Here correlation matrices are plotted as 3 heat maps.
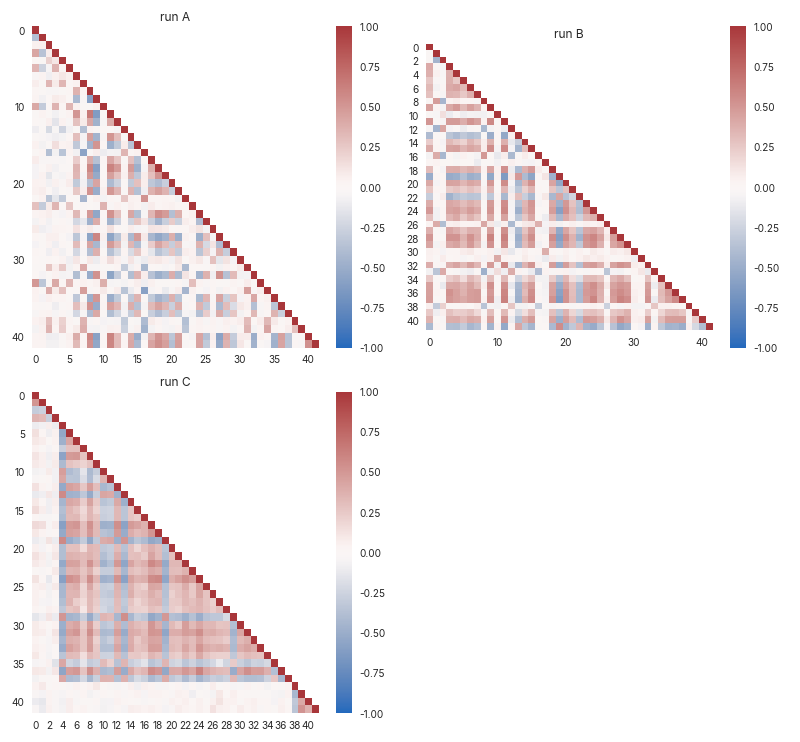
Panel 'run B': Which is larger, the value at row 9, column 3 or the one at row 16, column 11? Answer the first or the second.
the first
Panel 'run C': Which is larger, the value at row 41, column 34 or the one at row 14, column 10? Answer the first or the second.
the first
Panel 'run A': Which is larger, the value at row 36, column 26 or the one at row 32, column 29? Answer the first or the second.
the second
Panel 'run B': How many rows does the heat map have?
42
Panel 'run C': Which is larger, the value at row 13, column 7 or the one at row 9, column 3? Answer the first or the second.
the second
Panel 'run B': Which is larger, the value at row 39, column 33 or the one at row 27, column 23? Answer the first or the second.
the second
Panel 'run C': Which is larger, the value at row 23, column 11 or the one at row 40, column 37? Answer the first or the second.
the second
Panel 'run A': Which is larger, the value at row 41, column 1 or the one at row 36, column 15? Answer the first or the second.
the first
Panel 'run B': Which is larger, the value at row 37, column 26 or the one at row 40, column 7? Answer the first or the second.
the second
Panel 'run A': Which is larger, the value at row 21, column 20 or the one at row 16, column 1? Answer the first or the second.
the second
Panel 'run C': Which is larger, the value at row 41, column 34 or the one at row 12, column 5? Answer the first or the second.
the second
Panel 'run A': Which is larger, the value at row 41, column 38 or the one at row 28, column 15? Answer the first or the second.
the first
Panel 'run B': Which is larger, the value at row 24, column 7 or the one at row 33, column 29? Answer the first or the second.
the first
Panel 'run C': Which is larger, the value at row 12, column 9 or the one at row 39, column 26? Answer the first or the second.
the first
